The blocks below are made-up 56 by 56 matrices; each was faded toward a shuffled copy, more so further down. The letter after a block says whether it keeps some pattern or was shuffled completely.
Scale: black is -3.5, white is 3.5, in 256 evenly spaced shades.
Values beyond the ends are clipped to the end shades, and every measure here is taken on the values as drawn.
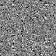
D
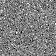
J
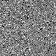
J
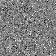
J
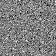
J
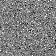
J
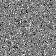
J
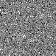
J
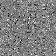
D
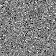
J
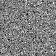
J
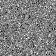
J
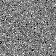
J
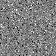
J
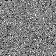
J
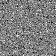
J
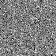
J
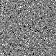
D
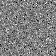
J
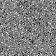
D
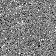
J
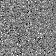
D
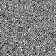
D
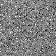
D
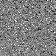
D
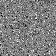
J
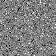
D
